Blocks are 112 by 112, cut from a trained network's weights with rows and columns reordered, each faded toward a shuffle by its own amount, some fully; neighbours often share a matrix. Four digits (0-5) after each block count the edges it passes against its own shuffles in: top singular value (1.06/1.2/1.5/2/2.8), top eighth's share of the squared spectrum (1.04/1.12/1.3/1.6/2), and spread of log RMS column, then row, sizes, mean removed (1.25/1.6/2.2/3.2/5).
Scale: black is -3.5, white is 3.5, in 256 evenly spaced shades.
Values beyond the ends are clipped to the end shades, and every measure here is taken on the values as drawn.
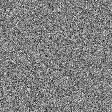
0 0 0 0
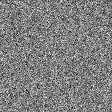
0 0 0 0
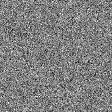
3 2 0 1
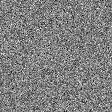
0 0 0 0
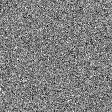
1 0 0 0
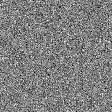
1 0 0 0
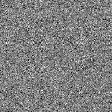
3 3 2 2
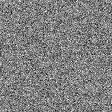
1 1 0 0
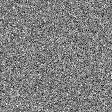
0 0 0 0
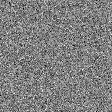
2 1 0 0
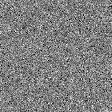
2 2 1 1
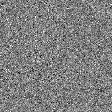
3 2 1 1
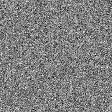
2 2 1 0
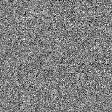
3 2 1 1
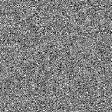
3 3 1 2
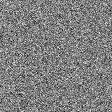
1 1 0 0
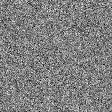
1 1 0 0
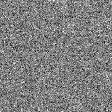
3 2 1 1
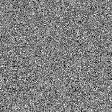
3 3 1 2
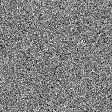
1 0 0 0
